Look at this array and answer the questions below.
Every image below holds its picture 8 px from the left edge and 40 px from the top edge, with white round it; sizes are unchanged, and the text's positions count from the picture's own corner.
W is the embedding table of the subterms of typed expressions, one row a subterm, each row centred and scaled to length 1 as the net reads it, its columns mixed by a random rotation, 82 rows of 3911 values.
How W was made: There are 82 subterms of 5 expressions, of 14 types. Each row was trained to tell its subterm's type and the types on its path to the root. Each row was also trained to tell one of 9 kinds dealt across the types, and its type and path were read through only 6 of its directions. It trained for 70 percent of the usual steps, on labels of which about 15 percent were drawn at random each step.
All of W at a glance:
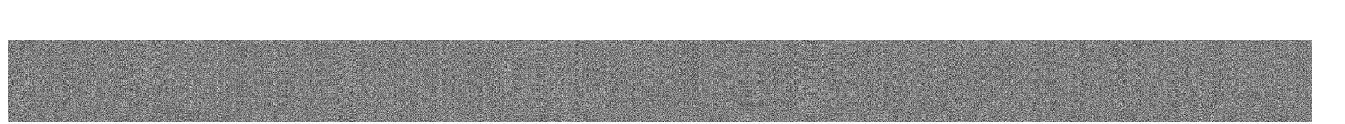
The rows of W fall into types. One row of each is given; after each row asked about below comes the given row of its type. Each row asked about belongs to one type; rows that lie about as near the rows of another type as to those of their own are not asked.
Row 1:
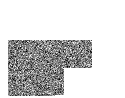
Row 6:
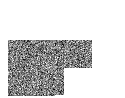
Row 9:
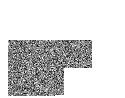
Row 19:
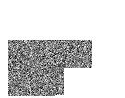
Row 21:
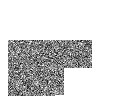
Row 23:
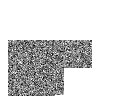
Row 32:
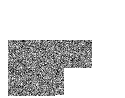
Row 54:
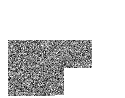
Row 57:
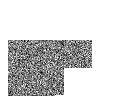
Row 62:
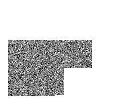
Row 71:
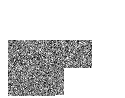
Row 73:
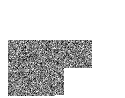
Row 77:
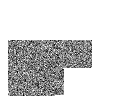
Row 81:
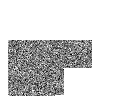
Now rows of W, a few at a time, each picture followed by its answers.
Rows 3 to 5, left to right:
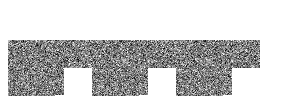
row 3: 32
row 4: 62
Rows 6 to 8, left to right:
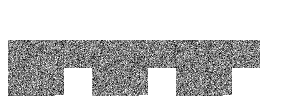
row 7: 81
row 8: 6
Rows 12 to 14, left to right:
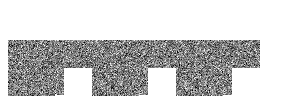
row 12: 62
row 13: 21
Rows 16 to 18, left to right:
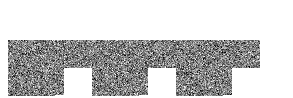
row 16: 57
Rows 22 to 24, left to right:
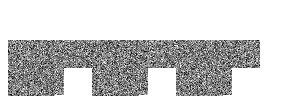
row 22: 62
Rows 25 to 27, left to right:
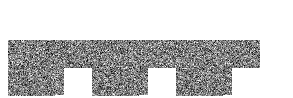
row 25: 62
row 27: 19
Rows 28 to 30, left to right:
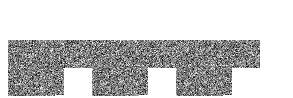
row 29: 21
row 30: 21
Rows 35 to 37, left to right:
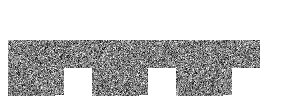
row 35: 21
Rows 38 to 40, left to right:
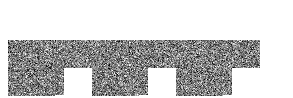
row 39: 21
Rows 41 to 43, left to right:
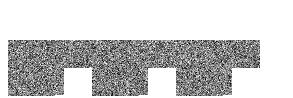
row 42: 57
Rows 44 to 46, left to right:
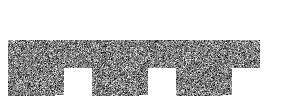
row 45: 32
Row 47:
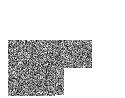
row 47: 81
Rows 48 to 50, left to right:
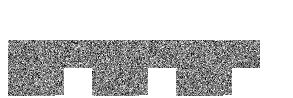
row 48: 9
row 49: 71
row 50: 62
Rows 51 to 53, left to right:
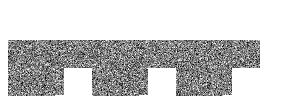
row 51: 81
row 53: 6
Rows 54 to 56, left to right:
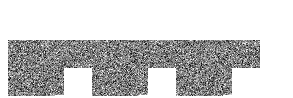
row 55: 23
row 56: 81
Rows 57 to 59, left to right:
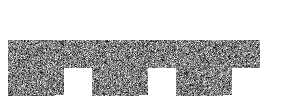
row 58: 32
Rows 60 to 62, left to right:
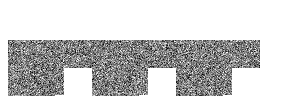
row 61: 81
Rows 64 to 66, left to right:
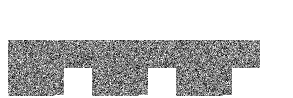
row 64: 23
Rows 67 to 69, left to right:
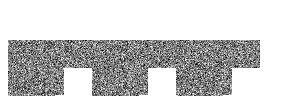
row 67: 71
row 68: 6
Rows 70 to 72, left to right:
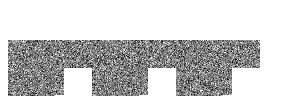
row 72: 1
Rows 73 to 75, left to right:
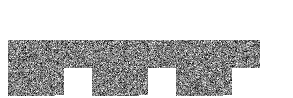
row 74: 6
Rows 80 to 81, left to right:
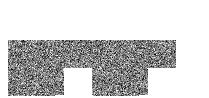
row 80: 32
